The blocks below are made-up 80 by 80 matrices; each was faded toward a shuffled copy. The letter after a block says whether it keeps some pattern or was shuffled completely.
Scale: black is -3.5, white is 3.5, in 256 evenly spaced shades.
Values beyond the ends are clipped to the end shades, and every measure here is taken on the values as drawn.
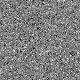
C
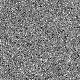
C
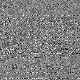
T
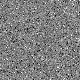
C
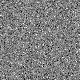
C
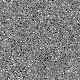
C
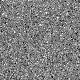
C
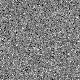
C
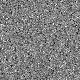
C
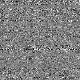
T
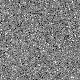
C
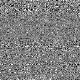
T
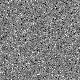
C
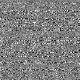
T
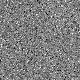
C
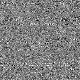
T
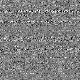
T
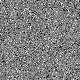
C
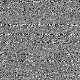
T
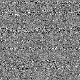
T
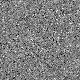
C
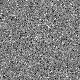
C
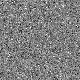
C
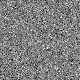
C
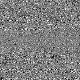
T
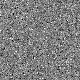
C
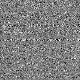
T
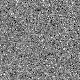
C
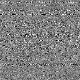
T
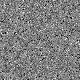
C
